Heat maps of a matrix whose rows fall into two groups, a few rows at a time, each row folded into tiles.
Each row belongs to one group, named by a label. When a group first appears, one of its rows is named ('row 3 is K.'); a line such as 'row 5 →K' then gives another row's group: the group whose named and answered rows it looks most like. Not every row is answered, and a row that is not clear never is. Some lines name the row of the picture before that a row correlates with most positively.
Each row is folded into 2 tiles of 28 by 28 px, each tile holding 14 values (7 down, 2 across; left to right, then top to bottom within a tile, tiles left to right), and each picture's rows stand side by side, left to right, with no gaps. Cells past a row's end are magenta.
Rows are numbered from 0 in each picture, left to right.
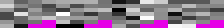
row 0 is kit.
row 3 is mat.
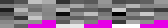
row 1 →mat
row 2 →mat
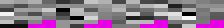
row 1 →kit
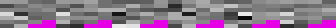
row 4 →kit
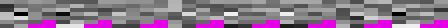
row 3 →kit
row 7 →mat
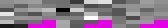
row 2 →kit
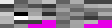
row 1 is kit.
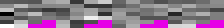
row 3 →mat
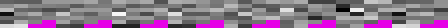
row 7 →mat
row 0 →mat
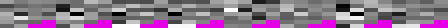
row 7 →mat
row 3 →mat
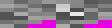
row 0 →kit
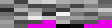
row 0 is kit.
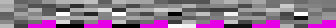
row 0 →kit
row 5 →kit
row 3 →mat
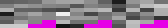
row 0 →mat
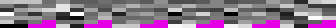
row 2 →mat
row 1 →kit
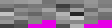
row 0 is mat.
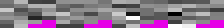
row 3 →mat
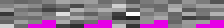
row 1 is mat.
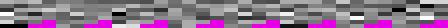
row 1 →kit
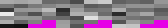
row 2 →mat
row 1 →kit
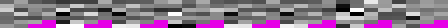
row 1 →mat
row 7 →kit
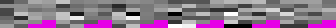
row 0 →kit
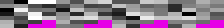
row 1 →kit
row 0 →kit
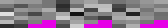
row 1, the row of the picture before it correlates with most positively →3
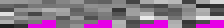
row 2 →kit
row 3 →kit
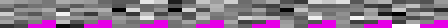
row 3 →kit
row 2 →kit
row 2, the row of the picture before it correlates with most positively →2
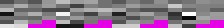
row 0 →mat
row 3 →kit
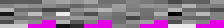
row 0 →mat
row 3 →mat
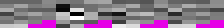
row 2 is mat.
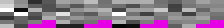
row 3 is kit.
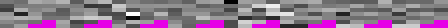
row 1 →kit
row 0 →kit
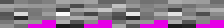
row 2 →kit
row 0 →kit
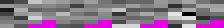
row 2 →mat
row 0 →kit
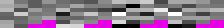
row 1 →mat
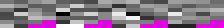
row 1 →mat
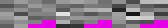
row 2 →kit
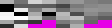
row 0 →kit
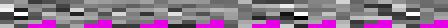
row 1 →kit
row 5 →kit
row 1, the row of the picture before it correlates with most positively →0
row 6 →kit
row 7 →kit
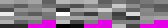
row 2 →kit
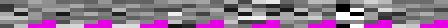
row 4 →kit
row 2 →mat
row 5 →kit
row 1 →mat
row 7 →mat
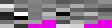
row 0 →kit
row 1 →mat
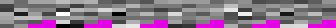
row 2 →mat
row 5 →mat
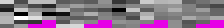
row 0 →kit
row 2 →kit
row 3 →kit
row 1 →mat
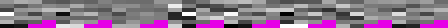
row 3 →kit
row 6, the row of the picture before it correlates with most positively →1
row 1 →mat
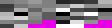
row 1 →mat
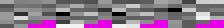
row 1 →mat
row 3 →kit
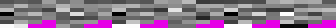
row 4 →mat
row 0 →mat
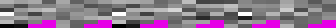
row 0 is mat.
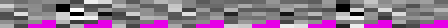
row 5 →mat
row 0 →kit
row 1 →kit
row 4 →mat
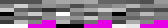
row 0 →mat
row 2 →mat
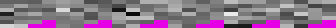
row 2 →kit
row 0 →mat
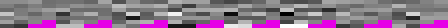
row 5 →mat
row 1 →mat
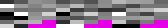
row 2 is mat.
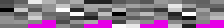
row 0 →kit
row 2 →mat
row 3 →kit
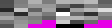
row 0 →kit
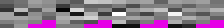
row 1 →kit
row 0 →kit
